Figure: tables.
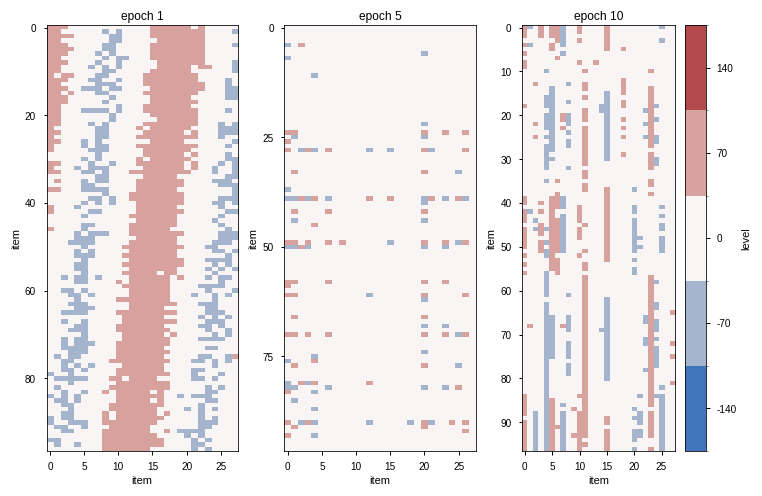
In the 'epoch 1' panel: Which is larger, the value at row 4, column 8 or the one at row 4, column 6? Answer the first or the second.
the second
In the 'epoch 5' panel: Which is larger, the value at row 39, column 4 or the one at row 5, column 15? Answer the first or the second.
the first
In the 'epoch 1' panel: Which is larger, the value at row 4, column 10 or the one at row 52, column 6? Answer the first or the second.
the first
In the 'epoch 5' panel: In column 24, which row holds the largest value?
90
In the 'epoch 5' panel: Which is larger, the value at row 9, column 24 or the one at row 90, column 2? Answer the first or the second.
the first
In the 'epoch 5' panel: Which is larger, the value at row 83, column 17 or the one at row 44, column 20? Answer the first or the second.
the first
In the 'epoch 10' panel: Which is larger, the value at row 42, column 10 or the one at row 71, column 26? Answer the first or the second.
the first
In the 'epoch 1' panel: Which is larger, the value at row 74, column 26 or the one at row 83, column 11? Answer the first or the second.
the second
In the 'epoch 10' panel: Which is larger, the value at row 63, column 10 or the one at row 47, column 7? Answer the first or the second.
the first
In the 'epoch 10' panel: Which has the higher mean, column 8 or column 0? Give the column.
0
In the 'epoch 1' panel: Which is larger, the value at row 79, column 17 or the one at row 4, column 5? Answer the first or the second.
the first
